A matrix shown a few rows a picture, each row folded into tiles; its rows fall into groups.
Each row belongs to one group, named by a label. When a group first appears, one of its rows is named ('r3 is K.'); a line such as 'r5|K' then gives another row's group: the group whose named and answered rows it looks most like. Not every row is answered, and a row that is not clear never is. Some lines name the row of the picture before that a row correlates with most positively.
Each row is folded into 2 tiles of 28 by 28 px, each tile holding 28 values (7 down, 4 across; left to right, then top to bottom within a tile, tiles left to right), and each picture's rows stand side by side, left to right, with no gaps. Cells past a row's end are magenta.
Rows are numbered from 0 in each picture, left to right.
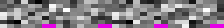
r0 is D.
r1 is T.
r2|D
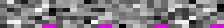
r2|T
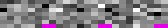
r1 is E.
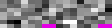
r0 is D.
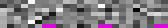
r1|E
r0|T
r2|E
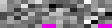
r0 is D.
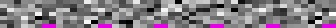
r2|D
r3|D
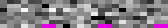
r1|T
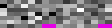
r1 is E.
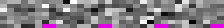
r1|D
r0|E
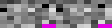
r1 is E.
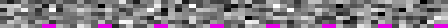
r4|D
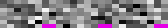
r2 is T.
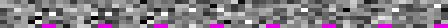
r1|T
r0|T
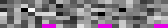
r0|E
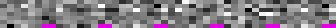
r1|E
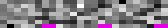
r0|T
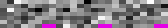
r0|D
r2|D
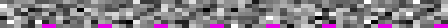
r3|D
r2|D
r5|T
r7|D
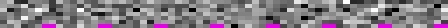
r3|E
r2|E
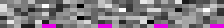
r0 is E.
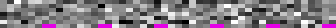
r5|D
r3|D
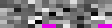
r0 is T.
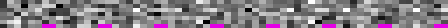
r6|T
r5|T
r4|E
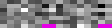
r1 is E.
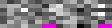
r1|E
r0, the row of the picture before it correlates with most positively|0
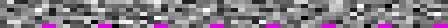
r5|D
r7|E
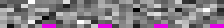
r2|E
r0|T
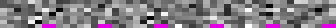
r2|T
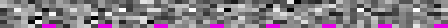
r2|T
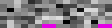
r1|E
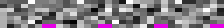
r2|D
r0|T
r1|D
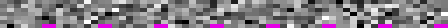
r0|T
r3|D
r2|E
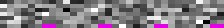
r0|E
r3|T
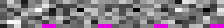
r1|E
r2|E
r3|D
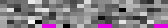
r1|T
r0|T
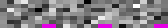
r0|D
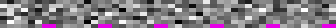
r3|T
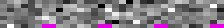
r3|E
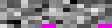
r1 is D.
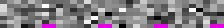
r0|E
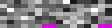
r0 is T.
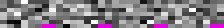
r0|D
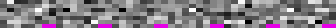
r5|T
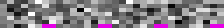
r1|E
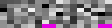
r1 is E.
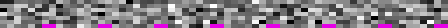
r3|E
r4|T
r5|E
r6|T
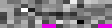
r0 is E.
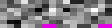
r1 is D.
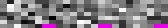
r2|T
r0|D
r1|D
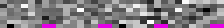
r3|D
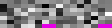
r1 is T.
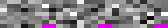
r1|D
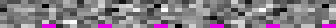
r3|T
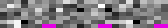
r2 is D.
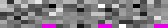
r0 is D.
